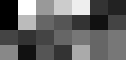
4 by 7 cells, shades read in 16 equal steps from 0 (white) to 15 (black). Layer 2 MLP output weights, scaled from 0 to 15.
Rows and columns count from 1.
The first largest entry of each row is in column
1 1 2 2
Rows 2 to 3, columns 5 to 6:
12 14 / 8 9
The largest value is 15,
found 2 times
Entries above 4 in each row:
4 6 7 7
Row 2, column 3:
9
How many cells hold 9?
4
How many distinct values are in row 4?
7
